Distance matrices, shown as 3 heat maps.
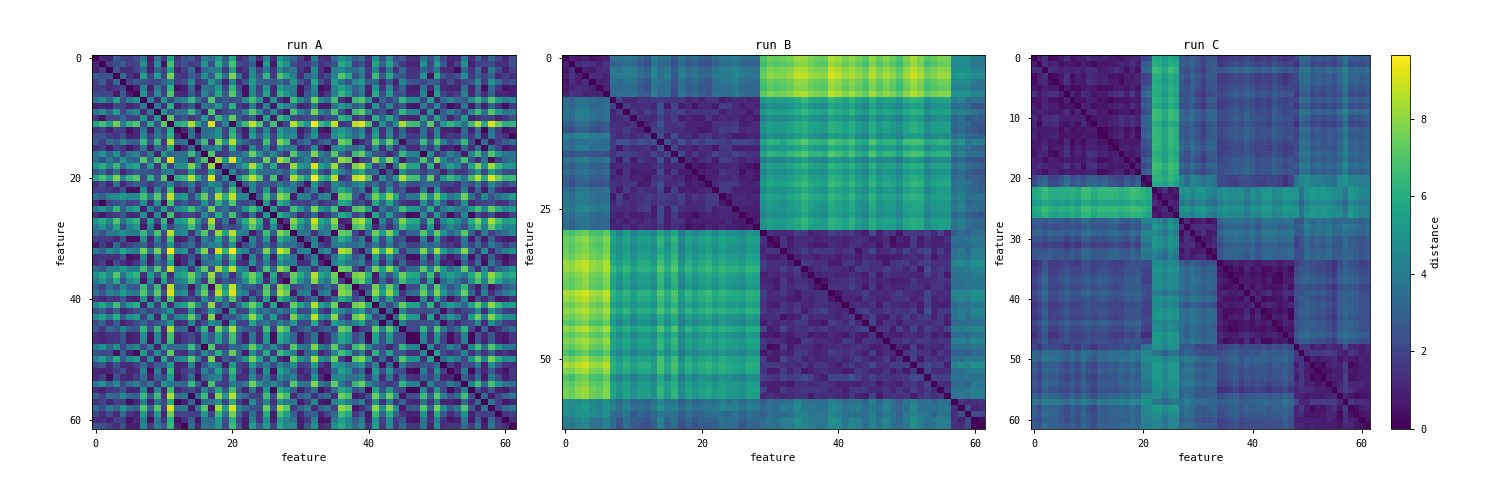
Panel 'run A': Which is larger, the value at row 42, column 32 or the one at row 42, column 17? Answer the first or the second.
the first
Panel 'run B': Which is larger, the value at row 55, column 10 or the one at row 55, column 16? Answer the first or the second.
the second
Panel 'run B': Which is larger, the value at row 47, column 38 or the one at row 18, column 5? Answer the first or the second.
the second
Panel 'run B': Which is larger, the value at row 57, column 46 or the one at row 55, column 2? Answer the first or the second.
the second
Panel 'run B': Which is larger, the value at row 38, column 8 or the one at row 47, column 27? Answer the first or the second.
the second
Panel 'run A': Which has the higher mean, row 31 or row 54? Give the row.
54
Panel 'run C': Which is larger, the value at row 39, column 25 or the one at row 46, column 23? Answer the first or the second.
the second
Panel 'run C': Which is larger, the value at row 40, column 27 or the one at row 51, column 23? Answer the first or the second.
the second
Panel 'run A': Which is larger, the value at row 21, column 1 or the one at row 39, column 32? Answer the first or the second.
the first
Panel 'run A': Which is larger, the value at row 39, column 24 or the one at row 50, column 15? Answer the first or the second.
the second
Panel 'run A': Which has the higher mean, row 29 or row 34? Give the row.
29
